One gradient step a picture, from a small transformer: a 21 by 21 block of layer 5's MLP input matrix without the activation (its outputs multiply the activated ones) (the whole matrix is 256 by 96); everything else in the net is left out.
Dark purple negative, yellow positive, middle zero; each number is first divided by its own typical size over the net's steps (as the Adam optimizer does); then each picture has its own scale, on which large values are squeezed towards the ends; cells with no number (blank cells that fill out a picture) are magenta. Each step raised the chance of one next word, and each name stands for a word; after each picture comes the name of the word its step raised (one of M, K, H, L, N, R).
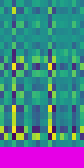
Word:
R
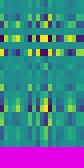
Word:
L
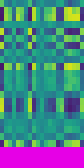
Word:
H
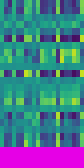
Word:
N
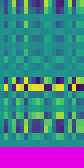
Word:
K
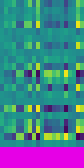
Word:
R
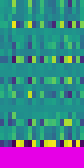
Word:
N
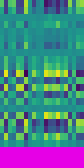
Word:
K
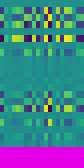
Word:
L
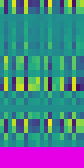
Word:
K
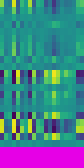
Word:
K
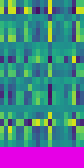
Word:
N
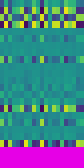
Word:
L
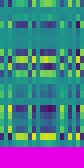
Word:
R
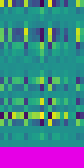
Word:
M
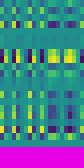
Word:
R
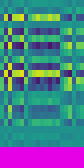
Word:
H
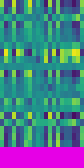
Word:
N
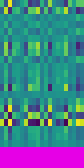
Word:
M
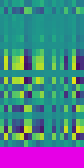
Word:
R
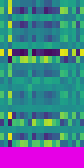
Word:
N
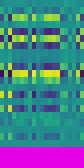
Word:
H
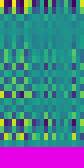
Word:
K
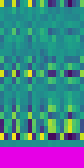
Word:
N
